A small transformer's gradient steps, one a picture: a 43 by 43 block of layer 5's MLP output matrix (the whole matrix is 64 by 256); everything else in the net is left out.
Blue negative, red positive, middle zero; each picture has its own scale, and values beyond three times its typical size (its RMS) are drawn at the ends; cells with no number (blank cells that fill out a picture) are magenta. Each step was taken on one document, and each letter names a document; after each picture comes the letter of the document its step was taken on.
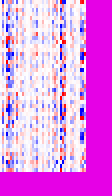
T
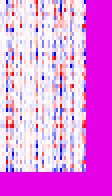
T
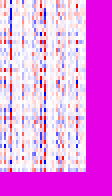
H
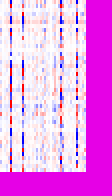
H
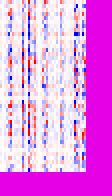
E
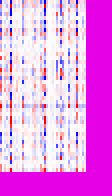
H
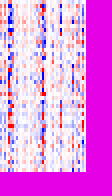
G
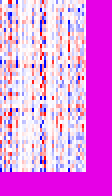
G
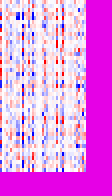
E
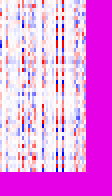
E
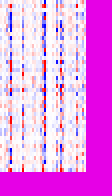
H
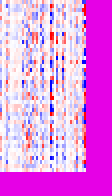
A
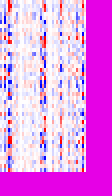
G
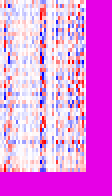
G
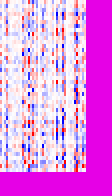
E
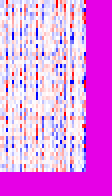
T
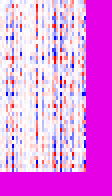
T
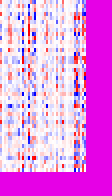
E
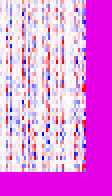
E
